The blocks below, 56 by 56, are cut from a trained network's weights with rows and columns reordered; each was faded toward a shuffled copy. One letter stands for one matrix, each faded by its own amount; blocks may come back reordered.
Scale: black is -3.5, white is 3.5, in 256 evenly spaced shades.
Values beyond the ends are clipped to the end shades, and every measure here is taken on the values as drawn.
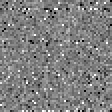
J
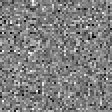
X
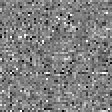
X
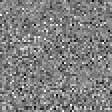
X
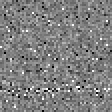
J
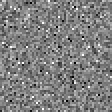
J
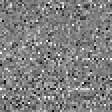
X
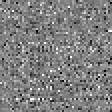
X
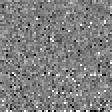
J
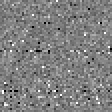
J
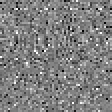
X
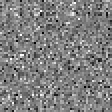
X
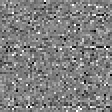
X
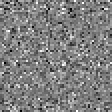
X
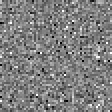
J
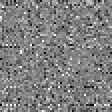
X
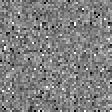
J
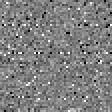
J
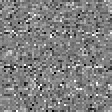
X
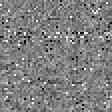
J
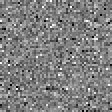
J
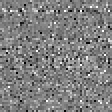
X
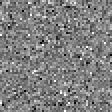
J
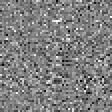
X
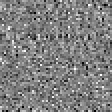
X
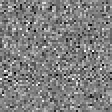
X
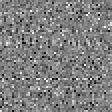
X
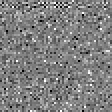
X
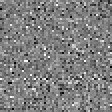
X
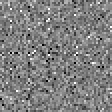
J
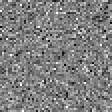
X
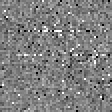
J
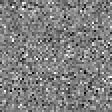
X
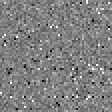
J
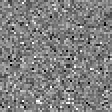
J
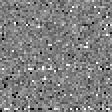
J
